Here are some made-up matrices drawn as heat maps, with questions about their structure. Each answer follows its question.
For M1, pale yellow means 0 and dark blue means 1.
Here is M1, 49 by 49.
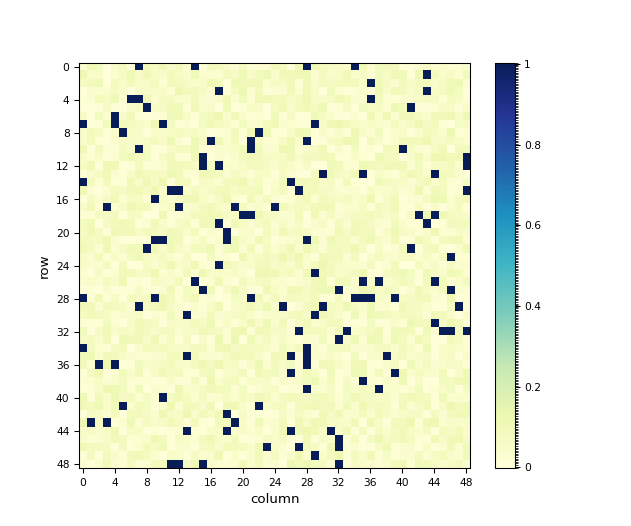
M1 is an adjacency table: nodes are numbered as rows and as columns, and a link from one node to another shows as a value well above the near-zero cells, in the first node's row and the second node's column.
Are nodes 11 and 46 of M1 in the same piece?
yes
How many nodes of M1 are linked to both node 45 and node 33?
1
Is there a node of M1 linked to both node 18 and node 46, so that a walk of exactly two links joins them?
no
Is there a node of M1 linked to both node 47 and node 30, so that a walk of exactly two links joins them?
yes
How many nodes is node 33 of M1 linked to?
1
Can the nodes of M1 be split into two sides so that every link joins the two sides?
no
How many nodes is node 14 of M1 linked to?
2
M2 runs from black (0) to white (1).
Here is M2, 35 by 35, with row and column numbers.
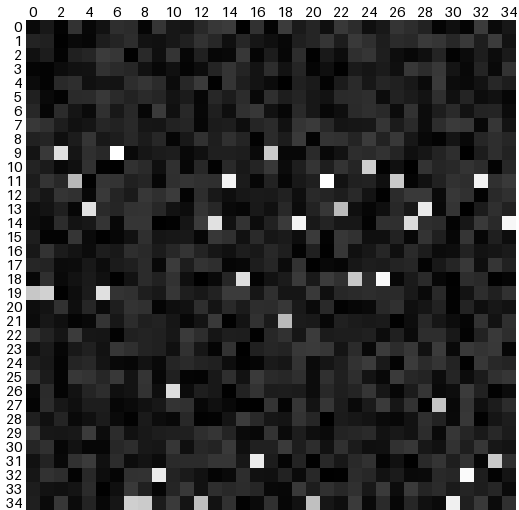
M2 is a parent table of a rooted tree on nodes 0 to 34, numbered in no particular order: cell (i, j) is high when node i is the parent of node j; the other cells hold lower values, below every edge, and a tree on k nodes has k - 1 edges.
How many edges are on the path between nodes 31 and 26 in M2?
3
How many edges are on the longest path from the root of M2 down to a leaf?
3
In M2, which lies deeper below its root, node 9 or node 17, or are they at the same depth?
node 17
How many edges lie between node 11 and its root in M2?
0
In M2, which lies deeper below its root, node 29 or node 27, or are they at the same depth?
node 29
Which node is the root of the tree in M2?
11
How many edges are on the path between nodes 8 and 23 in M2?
6
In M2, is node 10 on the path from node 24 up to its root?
yes
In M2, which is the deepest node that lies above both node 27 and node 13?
14
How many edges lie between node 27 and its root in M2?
2
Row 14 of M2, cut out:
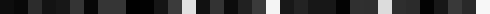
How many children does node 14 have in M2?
4
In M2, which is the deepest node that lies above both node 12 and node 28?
14
